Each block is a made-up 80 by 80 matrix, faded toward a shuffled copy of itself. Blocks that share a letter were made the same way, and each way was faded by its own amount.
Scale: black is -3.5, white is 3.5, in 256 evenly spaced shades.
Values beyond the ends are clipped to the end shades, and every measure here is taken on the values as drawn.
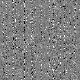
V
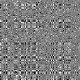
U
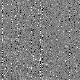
V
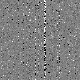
V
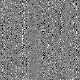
V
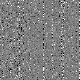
V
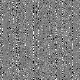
V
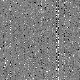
V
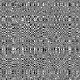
U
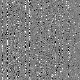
V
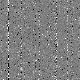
V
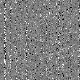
V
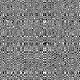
U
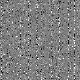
V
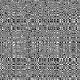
U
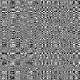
U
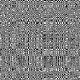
U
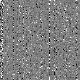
V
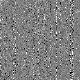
V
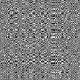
U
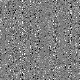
V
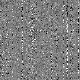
V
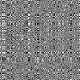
U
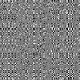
U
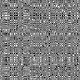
U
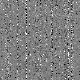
V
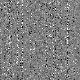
V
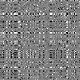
U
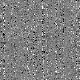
V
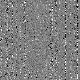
V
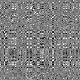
U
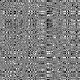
U
